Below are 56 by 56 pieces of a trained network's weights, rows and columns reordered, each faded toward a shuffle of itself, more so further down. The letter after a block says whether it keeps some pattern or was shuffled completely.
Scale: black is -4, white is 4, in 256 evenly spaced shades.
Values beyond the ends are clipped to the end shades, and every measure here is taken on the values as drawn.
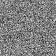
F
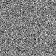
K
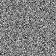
K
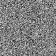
F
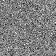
F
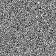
F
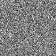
K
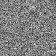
K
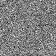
F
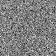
F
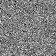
F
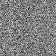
K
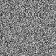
K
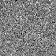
K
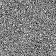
F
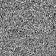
K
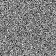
F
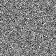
F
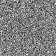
F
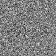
K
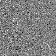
K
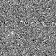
K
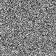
F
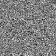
K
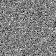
F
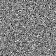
F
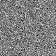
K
